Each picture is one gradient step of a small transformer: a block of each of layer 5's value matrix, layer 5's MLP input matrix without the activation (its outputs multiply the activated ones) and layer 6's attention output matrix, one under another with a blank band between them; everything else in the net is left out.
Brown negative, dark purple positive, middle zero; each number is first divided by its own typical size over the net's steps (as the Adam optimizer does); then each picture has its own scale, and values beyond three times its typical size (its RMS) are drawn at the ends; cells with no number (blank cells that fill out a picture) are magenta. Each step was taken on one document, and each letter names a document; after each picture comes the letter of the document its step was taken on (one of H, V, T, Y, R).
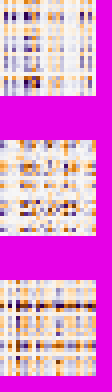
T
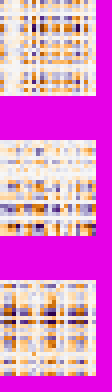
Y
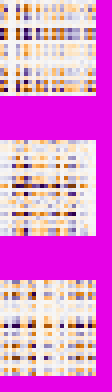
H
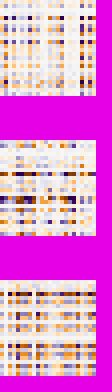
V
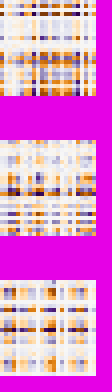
Y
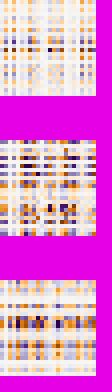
T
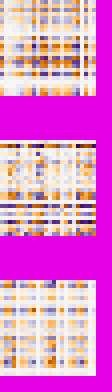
Y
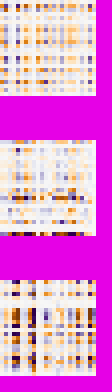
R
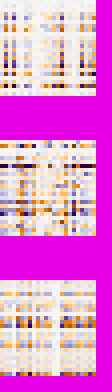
T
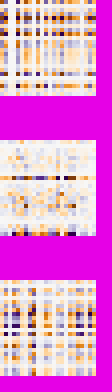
H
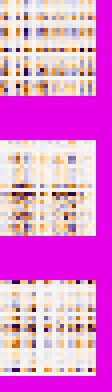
R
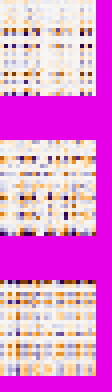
T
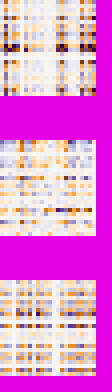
V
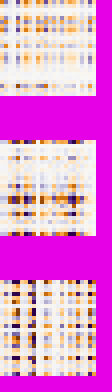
R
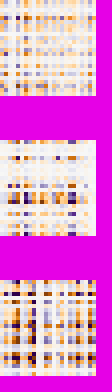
R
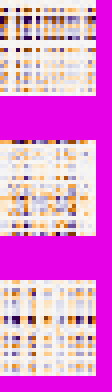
H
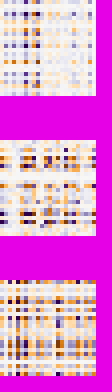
T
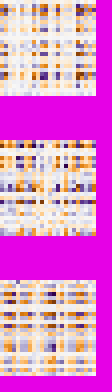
T
